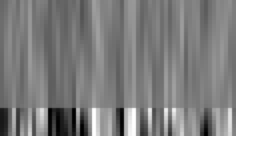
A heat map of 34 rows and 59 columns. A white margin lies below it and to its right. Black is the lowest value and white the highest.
The ninth with the lowest average is the bottom left. A few values lie far out on both sides of the bulk. Streaks run downward. The top part is calmer, up to a seam about 80% of the way down.
